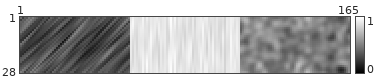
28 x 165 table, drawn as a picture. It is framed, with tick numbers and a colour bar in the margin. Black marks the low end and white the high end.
The table splits into one row of 3 panels. Panel 1,1: low, slanting up to the right. Panel 1,2: very high, streaked downward, faint in contrast. Panel 1,3: middling, blotchy.
